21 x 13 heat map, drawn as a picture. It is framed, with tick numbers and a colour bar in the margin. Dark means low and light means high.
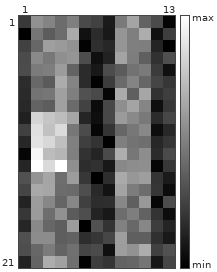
Stripes: upright, repeating 2 times. Average level on the scale: 40%. Odd patch: higher, in the middle left. Ninth with the highest average: middle left.
